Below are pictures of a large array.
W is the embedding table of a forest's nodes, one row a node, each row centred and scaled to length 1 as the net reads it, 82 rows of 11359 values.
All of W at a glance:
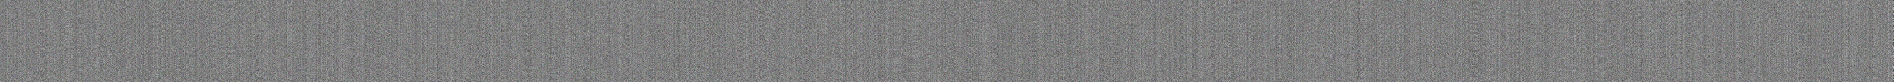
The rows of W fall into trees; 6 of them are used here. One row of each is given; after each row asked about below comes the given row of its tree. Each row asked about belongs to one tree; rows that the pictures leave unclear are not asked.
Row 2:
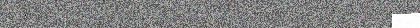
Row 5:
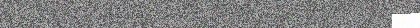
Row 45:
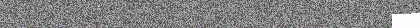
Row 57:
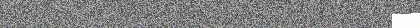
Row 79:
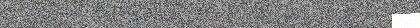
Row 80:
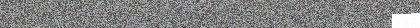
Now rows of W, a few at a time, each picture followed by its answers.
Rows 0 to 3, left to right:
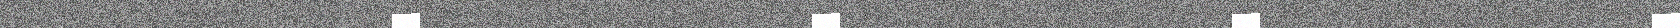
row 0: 80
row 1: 2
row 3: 2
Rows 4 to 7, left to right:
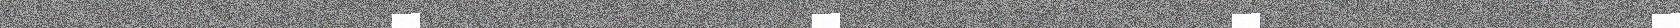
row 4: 5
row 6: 80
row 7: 79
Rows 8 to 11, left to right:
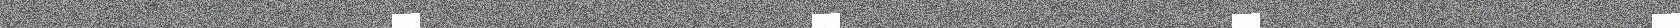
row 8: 2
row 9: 2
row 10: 5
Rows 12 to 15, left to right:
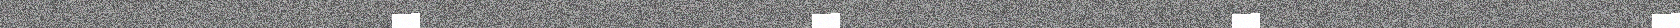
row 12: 45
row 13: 2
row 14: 57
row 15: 5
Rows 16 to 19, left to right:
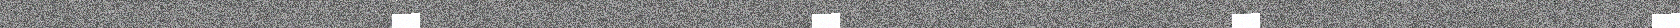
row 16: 45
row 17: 45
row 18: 2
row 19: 80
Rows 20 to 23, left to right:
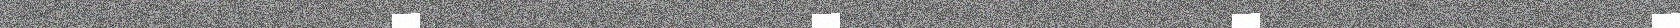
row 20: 2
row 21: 80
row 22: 5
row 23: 2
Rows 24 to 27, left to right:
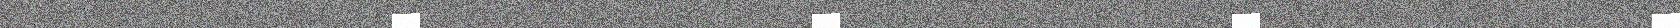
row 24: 57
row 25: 45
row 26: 45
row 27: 5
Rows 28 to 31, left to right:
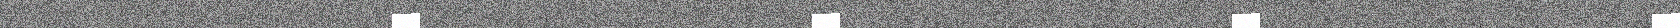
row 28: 57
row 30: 45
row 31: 45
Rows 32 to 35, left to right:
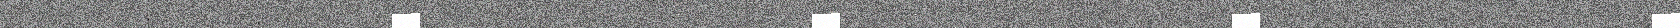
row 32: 57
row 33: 2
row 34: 79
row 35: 45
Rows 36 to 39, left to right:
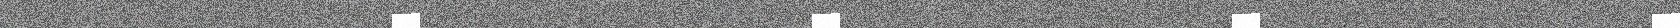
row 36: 45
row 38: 45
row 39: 45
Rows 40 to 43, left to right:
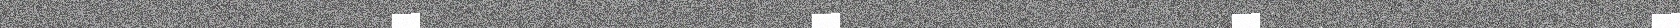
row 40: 5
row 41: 2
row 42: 45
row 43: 80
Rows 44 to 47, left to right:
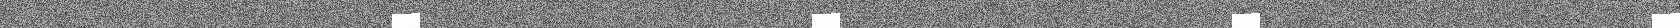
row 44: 5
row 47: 79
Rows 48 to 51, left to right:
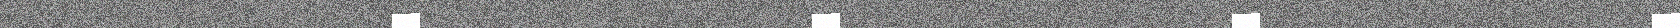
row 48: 5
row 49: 5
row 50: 2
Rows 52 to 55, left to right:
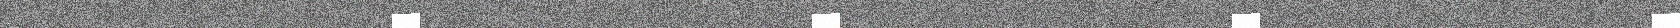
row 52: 5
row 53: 79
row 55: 2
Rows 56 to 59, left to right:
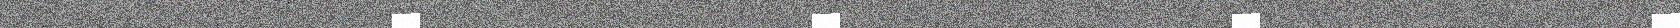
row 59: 5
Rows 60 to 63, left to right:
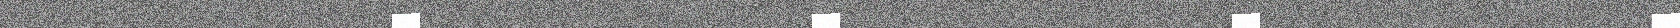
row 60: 45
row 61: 5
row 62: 45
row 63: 5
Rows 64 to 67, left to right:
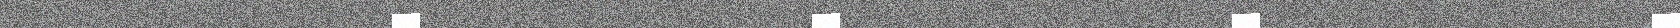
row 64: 2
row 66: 2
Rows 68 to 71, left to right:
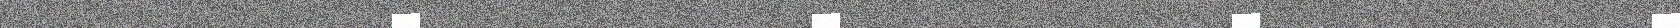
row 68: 5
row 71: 80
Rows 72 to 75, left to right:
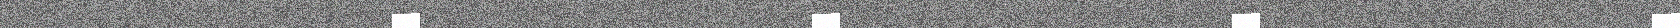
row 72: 2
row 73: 79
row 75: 80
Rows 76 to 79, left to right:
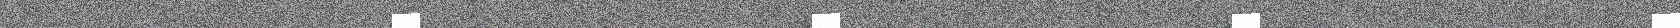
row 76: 2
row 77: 45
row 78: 45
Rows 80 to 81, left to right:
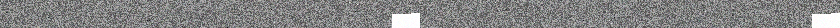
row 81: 5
